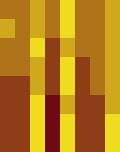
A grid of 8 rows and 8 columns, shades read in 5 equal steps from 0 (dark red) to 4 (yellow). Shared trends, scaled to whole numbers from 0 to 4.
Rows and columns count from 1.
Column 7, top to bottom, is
2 2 2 2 2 1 1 1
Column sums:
13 12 28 7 30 11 13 26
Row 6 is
1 1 4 0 3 1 1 3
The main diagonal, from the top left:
2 2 4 1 4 1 1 4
